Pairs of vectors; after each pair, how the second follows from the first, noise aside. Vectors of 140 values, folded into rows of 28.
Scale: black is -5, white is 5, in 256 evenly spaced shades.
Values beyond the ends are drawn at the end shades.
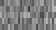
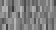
shuffled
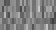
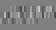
partly zeroed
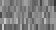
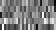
scaled up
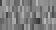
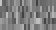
negated
